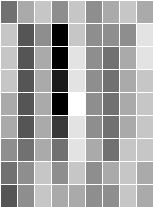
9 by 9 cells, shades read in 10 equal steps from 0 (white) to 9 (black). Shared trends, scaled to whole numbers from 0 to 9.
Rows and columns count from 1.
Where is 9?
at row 2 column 4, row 3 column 4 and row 5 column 4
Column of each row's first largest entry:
1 4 4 4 4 4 2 1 1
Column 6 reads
4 4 4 4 4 4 3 4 4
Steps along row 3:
up down up down up up down down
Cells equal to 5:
9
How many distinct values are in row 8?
4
